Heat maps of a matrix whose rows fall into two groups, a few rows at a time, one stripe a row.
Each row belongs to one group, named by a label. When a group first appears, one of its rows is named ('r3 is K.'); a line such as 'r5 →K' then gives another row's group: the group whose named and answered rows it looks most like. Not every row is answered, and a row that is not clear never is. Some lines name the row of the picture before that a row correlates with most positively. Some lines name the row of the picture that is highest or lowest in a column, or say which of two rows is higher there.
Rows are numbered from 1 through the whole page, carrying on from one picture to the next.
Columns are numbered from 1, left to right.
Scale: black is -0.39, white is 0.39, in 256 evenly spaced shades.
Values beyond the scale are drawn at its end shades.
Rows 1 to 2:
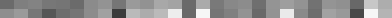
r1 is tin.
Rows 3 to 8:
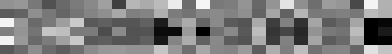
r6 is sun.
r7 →sun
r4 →tin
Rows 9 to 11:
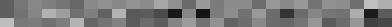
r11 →sun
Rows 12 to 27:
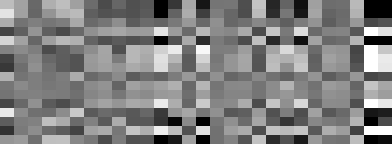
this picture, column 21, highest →17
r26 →tin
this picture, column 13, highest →17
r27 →sun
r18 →tin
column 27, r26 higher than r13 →Yes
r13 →sun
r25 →sun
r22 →tin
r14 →sun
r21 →tin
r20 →sun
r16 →sun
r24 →sun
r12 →sun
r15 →tin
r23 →tin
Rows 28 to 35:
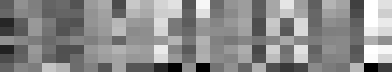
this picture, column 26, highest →35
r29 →tin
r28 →tin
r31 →tin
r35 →sun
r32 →tin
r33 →tin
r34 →tin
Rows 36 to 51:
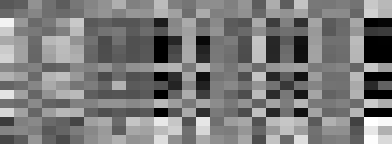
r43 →tin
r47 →tin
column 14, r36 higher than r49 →Yes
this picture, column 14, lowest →49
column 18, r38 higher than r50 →No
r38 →sun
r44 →sun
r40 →sun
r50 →tin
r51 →tin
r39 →sun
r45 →sun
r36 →tin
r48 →sun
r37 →tin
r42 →sun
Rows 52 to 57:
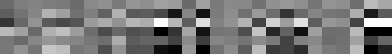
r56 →sun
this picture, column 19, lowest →54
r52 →tin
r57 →sun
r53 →sun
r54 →tin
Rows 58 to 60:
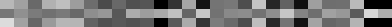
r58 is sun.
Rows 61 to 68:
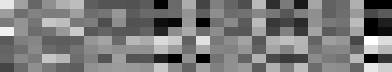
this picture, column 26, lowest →65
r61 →sun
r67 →sun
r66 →tin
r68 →tin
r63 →sun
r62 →sun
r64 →sun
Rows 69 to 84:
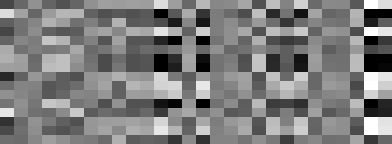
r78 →tin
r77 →tin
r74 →sun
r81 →sun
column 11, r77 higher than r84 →Yes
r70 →sun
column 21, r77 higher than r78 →No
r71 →sun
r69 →tin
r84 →sun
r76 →sun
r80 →sun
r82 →tin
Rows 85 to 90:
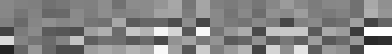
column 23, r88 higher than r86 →No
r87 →sun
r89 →sun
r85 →tin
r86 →tin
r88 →tin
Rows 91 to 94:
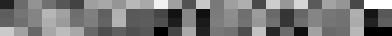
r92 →sun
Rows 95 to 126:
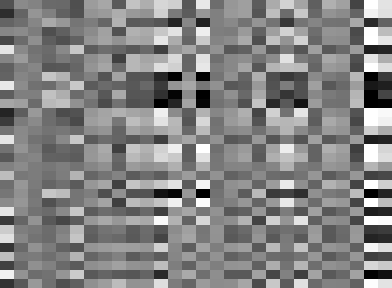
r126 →tin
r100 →sun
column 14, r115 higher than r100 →No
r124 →tin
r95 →tin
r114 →sun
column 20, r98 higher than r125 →Yes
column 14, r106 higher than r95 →Yes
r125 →sun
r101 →tin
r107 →tin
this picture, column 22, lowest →106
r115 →tin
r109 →tin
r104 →sun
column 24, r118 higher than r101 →No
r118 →sun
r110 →sun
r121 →sun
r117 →tin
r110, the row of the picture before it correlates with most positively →94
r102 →tin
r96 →tin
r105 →sun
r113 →tin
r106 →sun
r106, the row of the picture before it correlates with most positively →94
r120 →sun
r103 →sun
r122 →tin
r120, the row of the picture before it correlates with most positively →94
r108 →tin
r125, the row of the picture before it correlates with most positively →94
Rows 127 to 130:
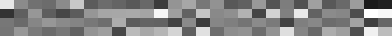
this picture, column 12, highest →128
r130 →tin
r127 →sun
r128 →tin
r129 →sun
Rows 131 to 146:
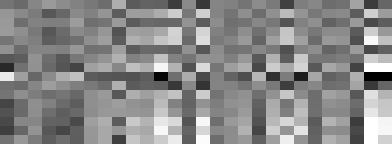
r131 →sun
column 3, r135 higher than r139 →Yes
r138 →tin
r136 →sun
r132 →tin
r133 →sun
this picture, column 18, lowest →139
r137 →tin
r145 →tin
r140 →sun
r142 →tin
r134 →tin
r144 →tin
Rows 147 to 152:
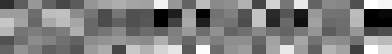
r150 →sun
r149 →sun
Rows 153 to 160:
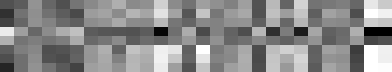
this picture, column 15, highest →158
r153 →tin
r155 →tin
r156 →sun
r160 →tin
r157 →sun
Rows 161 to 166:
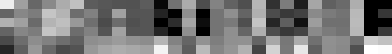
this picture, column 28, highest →166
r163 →sun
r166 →tin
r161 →sun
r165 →tin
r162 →sun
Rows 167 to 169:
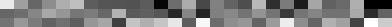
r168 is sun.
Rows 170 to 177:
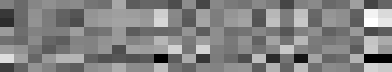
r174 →tin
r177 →tin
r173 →sun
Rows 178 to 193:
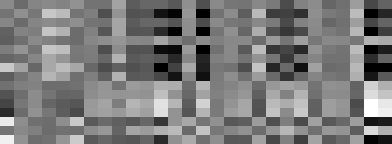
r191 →sun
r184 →sun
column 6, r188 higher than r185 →No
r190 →tin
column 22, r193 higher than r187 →No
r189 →tin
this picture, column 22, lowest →185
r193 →sun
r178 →sun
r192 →tin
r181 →sun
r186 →sun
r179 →sun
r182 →tin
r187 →tin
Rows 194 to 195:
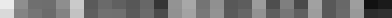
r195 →sun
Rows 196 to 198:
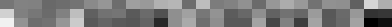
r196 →tin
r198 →sun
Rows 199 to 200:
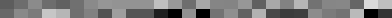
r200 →sun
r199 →tin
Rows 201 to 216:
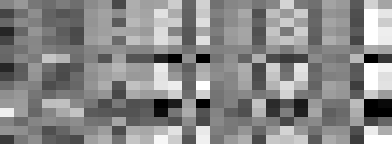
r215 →tin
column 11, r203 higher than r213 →Yes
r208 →tin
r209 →tin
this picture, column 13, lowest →207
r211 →tin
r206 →tin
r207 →sun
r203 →tin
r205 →tin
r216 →tin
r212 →sun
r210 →tin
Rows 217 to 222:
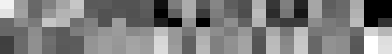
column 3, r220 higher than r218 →Yes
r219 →sun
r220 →tin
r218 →sun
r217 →sun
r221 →tin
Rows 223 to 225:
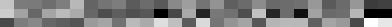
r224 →sun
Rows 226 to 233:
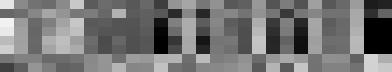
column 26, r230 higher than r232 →Yes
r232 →tin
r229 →sun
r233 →tin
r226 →sun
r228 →sun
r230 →sun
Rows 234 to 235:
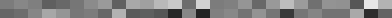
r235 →sun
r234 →tin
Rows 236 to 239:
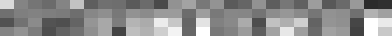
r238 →tin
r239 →tin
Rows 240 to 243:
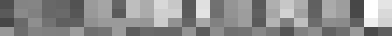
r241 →tin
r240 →tin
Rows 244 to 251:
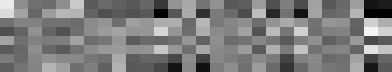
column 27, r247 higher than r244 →Yes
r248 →sun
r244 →sun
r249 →tin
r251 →sun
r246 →tin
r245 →sun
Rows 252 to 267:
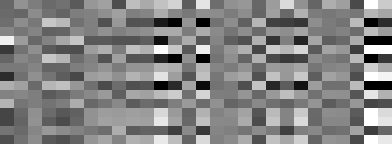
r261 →sun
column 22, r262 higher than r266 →Yes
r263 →sun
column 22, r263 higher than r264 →No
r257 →tin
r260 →tin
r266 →sun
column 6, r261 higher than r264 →Yes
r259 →tin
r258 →sun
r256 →sun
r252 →tin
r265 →tin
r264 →tin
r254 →sun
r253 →tin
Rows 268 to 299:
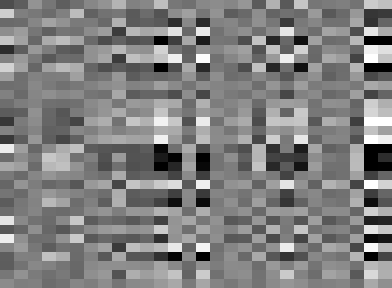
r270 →sun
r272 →sun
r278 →sun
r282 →tin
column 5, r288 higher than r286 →No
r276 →sun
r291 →tin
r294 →sun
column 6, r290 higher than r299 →No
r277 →tin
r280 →tin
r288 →tin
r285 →sun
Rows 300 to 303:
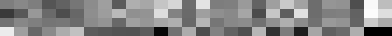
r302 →tin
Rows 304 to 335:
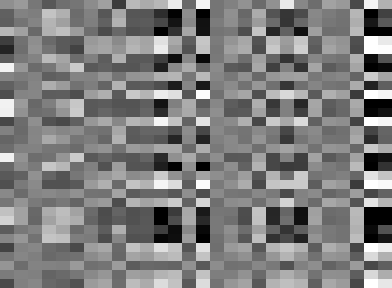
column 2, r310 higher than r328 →No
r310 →sun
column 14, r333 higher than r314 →Yes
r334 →tin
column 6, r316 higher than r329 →Yes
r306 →sun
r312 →tin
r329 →sun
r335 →tin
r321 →sun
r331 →tin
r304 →tin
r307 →sun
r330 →sun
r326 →tin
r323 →tin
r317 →tin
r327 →sun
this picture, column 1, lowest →309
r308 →tin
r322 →sun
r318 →sun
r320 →tin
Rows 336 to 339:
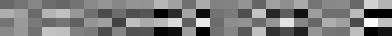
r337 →sun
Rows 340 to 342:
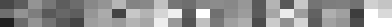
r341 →tin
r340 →tin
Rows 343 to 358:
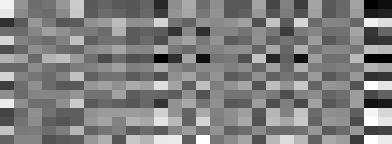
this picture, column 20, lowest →349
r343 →sun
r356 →tin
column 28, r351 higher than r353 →No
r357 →sun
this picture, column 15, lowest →349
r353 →sun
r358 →tin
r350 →tin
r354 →sun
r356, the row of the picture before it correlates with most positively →342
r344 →sun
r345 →tin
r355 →tin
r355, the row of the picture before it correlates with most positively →342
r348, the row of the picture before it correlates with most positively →340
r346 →sun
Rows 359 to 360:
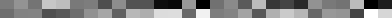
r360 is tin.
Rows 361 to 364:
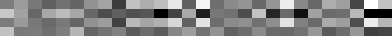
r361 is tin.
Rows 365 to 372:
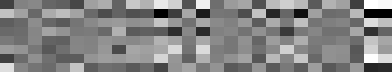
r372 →sun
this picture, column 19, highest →366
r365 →tin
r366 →sun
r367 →tin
